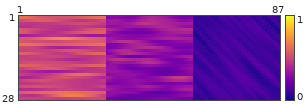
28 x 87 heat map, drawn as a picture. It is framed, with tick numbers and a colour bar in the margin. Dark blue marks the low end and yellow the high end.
The table splits into one row of 3 panels. Panel 1,1: middling, streaked across. Panel 1,2: low, streaked across. Panel 1,3: very low, slanting down to the right, faint in contrast.
